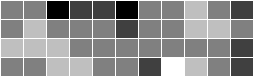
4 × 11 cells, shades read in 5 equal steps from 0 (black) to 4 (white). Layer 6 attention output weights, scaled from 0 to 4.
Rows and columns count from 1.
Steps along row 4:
same up same down same down up down down down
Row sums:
16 24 24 25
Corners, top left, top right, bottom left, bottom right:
2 1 2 1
